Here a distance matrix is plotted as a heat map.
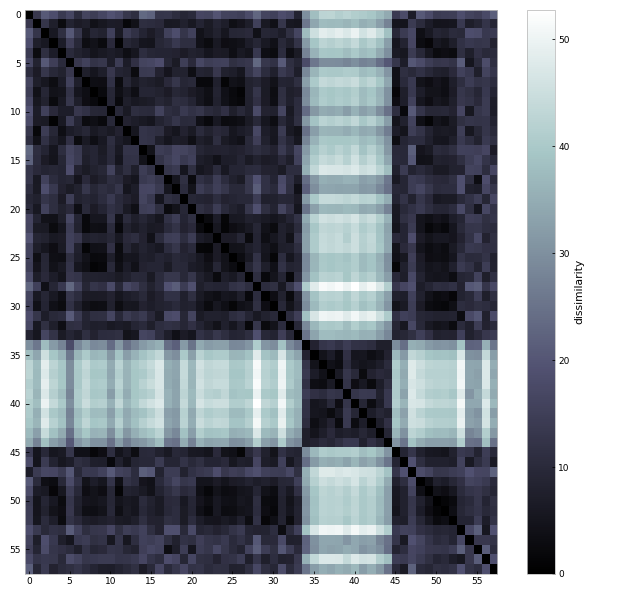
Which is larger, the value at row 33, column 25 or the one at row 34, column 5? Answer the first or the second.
the second
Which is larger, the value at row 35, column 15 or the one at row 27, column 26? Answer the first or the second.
the first
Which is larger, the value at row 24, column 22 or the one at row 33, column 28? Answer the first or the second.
the second
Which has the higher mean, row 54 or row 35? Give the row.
35
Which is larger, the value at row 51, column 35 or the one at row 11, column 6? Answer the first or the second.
the first
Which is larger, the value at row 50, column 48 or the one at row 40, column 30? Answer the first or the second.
the second
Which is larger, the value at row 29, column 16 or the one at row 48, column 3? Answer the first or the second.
the first
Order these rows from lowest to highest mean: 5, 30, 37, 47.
30, 5, 47, 37
